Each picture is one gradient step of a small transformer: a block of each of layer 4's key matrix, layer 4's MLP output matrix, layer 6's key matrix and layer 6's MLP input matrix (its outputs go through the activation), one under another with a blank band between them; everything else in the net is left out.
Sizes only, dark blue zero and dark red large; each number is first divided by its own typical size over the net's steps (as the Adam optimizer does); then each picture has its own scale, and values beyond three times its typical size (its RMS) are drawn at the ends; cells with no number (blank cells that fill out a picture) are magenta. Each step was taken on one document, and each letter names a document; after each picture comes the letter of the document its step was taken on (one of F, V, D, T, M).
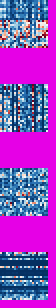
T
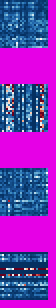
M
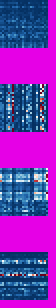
M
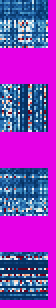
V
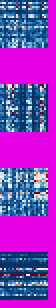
M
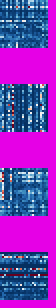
M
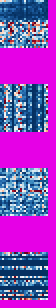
T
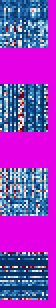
T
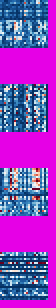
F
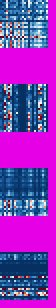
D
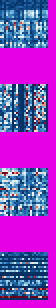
F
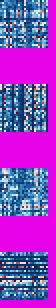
F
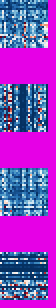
D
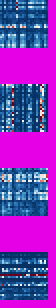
M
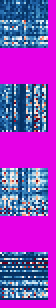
F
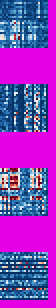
F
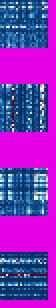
M
